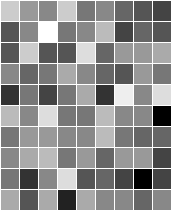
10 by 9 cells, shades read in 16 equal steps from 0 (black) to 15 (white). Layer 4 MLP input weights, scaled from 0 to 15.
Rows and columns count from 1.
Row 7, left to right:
7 9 9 8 8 11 7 6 6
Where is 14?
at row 5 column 7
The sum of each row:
71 69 74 66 69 73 71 73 50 67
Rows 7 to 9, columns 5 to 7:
8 11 7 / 9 6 9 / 5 6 4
